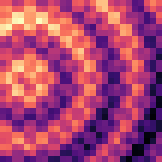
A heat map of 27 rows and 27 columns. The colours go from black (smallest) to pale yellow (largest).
Values rise toward the top left. The ninth with the lowest average is the bottom right. Rings spread out from the middle left.
